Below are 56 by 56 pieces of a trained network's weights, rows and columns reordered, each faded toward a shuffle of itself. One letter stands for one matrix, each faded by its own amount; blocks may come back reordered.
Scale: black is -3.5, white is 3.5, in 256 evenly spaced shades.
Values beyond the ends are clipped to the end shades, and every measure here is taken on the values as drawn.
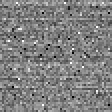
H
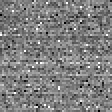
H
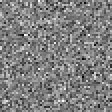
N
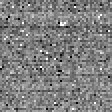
H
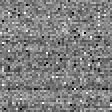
H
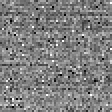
H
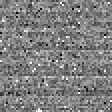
H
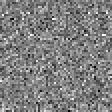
N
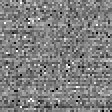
H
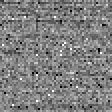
H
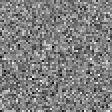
N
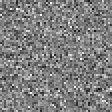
N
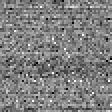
H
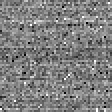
H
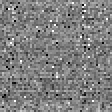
H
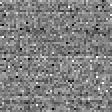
H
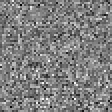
N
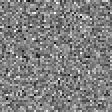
N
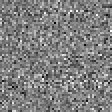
N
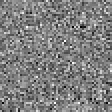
N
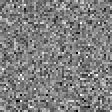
N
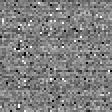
H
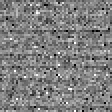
H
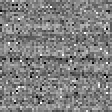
H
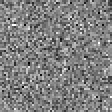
N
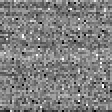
H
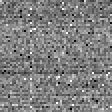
H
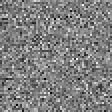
N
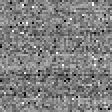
H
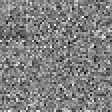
N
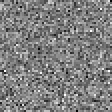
N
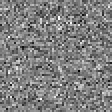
N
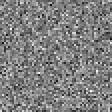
N
